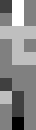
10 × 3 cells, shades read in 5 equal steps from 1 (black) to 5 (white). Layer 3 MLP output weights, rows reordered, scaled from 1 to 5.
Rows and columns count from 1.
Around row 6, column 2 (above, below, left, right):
4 3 3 3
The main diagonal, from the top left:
2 5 4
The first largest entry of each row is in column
2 2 1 2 2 1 2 1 1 1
